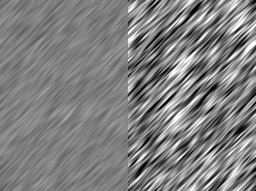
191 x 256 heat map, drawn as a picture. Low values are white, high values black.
The left part is calmer, up to a seam about 50% of the way across. No single row or column stands out from its neighbours. Overall the values sit about 50% of the way up the scale. Neither half mirrors the other. The grain runs diagonally up to the right.
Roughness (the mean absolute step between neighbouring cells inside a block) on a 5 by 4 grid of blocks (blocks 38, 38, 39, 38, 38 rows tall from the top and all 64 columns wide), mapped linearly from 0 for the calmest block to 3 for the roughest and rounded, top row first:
0 0 3 3 / 0 0 3 3 / 0 0 3 3 / 0 0 3 3 / 0 0 3 3
